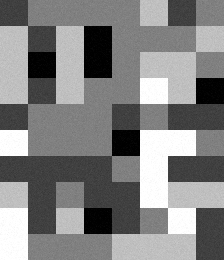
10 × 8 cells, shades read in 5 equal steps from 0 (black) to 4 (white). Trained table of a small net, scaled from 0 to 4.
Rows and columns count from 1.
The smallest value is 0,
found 6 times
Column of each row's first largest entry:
6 1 1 6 2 1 6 6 1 1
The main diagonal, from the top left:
1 1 3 2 1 4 1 3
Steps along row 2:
down up down up same same up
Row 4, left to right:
3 1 3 2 2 4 3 0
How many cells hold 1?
21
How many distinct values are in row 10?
4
